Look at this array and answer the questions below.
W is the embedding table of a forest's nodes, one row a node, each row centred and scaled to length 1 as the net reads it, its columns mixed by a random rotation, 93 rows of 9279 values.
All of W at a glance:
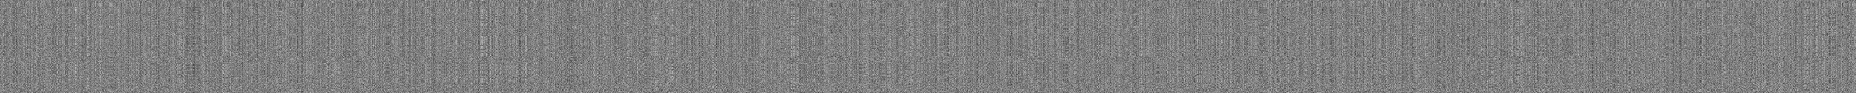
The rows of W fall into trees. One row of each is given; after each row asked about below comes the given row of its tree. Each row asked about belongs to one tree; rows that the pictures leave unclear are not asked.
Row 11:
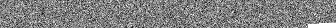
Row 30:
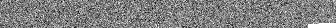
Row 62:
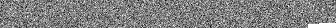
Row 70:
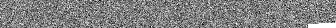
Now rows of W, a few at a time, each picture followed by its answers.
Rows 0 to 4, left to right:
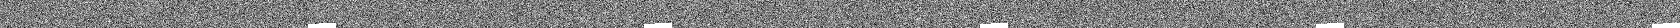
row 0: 11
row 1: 70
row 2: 70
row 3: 30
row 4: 30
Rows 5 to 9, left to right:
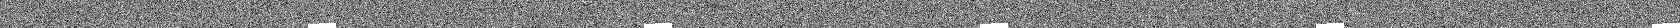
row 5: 30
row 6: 30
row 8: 70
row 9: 11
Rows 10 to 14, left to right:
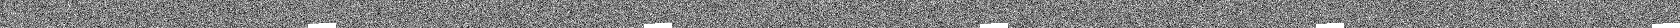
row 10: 11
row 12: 11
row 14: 30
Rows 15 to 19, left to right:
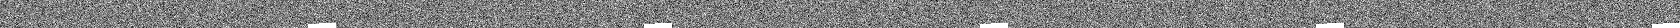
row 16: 70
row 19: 70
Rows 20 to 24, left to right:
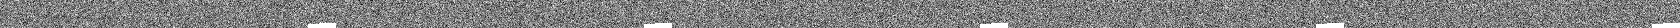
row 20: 62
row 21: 11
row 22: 62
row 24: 11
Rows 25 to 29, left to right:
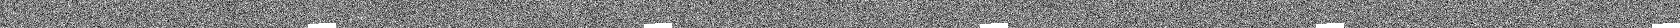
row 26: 30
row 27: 30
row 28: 11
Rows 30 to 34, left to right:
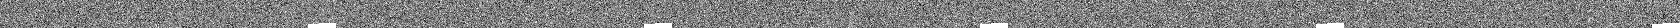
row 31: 11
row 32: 30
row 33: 62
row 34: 70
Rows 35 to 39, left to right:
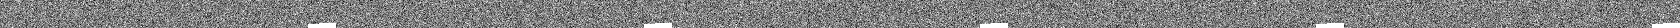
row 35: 62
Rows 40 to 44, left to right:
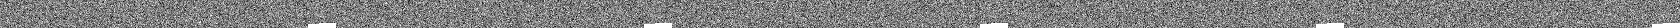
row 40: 11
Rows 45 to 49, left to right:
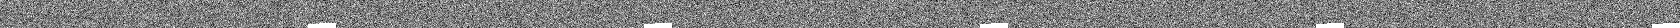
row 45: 62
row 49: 70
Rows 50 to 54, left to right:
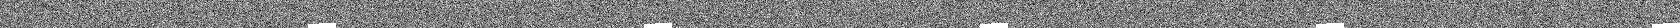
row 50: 11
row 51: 11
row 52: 62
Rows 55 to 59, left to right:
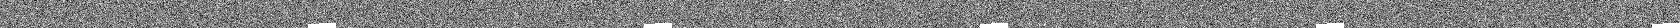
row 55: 11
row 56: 30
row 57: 62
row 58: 70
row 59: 70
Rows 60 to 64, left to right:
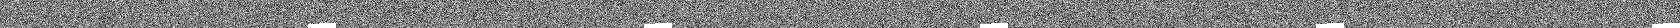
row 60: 62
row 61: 30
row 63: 70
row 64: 11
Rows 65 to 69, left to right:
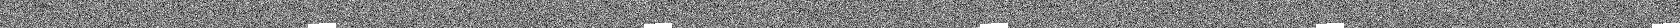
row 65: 11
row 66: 62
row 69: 62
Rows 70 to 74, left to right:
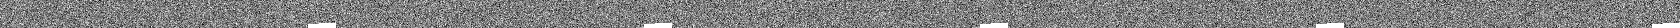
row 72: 11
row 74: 70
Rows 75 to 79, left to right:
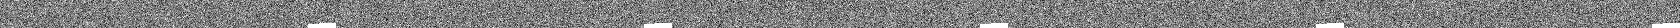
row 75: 62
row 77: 30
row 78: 11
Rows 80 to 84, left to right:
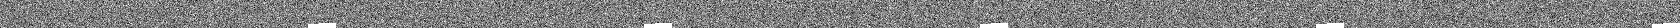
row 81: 11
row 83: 70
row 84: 62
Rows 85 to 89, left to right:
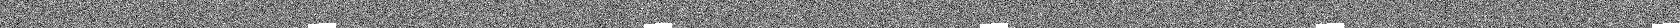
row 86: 62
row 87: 62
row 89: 70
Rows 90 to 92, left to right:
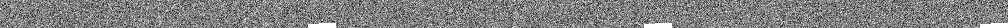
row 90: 70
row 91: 30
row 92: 11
